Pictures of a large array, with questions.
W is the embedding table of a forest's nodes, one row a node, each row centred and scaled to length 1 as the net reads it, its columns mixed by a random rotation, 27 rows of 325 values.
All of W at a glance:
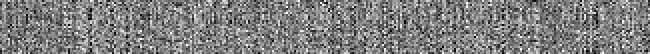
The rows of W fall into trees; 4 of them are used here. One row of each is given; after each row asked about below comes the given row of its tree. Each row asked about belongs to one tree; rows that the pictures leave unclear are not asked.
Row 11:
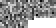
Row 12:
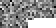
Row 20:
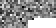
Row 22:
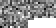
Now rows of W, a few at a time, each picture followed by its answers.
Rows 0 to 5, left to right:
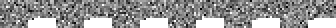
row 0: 20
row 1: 11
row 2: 20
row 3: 11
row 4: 12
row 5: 12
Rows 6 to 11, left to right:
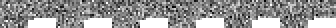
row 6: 11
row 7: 12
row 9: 12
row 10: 11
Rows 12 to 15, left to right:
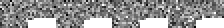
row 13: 11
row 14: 12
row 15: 22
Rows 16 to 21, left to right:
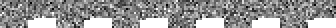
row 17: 11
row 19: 22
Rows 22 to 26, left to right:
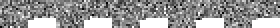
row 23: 11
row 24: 12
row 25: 12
